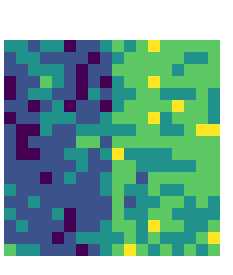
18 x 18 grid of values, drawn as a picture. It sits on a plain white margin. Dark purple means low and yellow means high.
Overall the values sit about 50% of the way up the scale. The ninth with the lowest average is the middle left. A vertical seam about 50% of the way across splits the table, and the right part is higher.
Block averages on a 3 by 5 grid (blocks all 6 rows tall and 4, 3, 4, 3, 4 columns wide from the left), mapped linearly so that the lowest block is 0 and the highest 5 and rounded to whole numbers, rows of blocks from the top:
1 0 2 5 4
0 2 3 4 5
1 0 3 4 4
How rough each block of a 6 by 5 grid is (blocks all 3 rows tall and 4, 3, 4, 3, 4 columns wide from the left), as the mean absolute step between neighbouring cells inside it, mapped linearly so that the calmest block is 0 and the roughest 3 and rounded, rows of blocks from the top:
12201 / 22311 / 22211 / 01210 / 11211 / 13232
